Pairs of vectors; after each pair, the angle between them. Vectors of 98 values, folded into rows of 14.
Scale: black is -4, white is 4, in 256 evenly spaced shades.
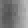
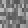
orthogonal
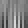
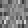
orthogonal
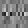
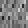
orthogonal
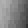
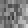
partly opposed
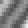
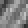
nearly opposite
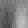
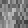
partly opposed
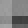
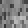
partly opposed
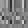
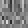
nearly parallel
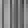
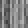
nearly opposite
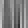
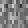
orthogonal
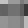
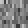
orthogonal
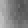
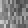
partly aligned
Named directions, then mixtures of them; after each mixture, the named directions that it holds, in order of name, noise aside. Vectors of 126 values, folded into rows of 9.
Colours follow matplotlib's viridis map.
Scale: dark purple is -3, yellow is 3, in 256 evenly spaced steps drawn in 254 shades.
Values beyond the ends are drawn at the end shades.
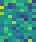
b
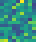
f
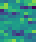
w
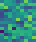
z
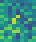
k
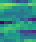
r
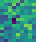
f, k, z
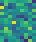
b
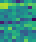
r, z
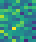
f, z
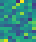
f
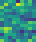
b, f, r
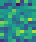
f, r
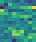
b, w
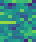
b, r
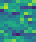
w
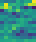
r, w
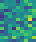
z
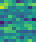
b, r, z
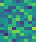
k, z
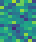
b, f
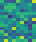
b, w, z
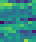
r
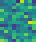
f, w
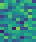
b, z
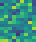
f
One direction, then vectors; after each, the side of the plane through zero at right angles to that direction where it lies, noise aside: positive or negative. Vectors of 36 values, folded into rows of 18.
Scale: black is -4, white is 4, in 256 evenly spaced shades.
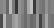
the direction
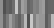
negative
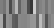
negative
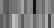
positive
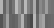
negative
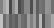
negative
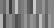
negative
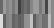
negative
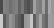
negative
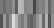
positive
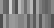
positive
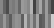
positive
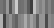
negative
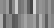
negative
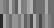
positive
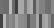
positive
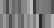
positive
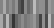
negative
